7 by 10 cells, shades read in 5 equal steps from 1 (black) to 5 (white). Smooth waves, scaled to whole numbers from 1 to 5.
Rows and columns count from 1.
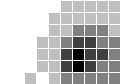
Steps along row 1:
same same same same down same same same same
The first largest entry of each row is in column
1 1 1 1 1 1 1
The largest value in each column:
5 5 5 5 5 4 4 4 4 4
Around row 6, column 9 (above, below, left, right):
2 3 2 3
